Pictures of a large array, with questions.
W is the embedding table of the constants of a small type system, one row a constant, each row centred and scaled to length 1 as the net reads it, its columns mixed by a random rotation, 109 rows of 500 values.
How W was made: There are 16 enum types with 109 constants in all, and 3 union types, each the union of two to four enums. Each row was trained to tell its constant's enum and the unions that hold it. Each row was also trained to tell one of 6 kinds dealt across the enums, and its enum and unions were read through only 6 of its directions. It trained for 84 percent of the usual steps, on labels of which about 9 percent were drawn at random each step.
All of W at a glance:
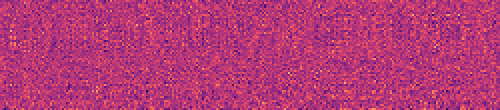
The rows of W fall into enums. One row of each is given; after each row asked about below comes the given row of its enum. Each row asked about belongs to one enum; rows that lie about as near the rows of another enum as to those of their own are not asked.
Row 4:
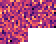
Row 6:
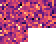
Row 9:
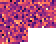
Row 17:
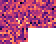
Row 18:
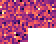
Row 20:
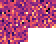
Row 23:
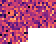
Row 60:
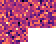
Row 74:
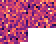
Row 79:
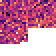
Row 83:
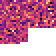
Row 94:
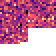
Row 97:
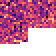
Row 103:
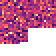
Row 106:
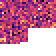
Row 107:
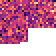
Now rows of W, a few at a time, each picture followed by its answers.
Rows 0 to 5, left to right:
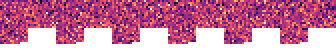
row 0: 79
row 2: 18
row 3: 6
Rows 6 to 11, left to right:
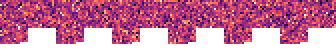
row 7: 74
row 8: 4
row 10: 74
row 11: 79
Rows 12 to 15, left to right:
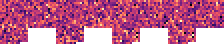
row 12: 18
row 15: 4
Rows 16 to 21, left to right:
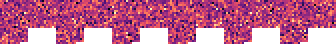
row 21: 9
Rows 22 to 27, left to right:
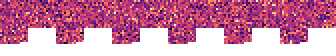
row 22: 6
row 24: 106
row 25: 74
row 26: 9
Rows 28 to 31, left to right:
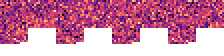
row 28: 97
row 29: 17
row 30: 107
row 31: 23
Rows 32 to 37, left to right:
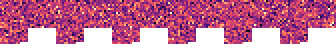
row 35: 106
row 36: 106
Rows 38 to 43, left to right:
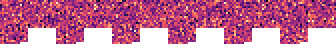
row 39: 106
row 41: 83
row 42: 106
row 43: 94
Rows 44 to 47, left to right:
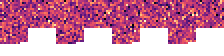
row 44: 106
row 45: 103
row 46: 94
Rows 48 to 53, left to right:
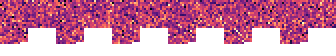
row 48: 9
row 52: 83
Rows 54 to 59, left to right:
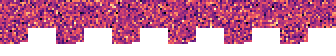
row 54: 6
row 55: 23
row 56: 18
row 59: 107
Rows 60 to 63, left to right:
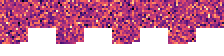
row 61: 9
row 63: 18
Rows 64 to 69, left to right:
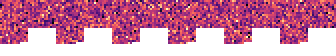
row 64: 4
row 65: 97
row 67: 6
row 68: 4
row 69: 74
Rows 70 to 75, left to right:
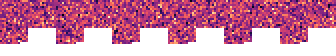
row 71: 17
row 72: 18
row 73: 60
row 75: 97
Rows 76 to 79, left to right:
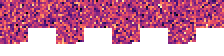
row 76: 4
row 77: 60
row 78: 18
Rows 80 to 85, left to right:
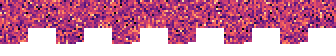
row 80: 74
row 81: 107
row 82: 97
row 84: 107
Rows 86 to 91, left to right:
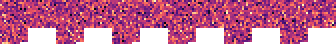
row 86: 60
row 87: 83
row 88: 4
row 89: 6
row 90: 20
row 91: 20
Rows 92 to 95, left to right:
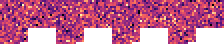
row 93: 17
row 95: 60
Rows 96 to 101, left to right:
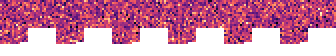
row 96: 6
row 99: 20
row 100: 9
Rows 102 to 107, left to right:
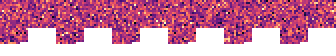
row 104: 20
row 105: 9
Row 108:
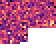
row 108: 17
